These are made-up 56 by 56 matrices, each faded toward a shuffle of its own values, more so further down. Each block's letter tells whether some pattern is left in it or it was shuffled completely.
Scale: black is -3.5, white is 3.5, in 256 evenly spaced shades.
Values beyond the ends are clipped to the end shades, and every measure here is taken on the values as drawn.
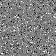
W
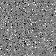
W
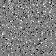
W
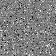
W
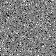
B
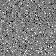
W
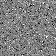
B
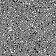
W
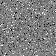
B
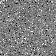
B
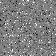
W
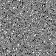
B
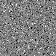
B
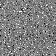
W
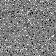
W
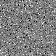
B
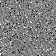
W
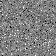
B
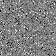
B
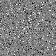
W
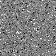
W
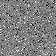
B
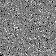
B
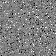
B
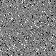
W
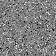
W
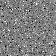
W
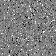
W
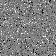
B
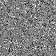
W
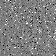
W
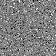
W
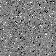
W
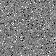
W
